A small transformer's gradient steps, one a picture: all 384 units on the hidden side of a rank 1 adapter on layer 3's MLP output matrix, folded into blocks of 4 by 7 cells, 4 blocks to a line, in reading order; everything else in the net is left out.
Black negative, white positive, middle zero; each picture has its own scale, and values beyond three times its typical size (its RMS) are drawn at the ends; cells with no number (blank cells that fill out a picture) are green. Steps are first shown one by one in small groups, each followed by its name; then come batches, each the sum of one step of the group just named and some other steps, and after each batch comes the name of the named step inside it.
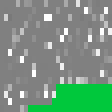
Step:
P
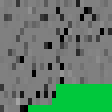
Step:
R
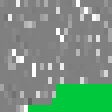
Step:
R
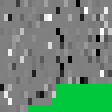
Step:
P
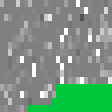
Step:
P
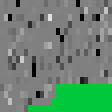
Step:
P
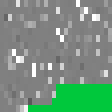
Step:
R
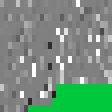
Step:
R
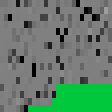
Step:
R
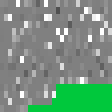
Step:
P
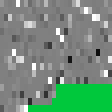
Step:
R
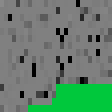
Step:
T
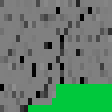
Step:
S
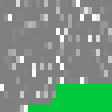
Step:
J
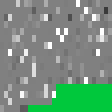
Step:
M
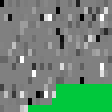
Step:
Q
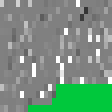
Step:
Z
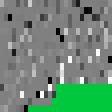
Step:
Z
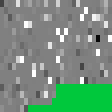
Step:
Q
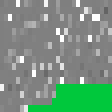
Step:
J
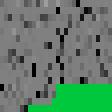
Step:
S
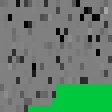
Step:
Q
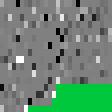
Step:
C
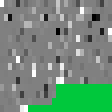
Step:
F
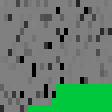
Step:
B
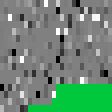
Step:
C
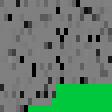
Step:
B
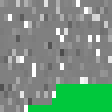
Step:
C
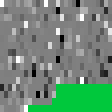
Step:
F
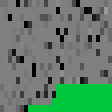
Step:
B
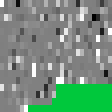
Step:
F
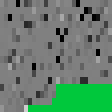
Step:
C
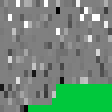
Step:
B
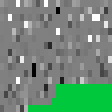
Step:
B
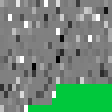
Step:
C
